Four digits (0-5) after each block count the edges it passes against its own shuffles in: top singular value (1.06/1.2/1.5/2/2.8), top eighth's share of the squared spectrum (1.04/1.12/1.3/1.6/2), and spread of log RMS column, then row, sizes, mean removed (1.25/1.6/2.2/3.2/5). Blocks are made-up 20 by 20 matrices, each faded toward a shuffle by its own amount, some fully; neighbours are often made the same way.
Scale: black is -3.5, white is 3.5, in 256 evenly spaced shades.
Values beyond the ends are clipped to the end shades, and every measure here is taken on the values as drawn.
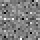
2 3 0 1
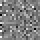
2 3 1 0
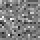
2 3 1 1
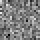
2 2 0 0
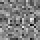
3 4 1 2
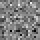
2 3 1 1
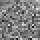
2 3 0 0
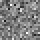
0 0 0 0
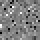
0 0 0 0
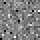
0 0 0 0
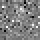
0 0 0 1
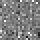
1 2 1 0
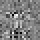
3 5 2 2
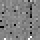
2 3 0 0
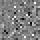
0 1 0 0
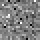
0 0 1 0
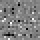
2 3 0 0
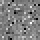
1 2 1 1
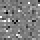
2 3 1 0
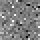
1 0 0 0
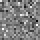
0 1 0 0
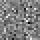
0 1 1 0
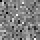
0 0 0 0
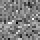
1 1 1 0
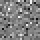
2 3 1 1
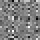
3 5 2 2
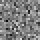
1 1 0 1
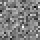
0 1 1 0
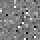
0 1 0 0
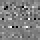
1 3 0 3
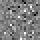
2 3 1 0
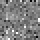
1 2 0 1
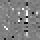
3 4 1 0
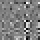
4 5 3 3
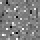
0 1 0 0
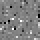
0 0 0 0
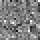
2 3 1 1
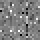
2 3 1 0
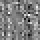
3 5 2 0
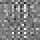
3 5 2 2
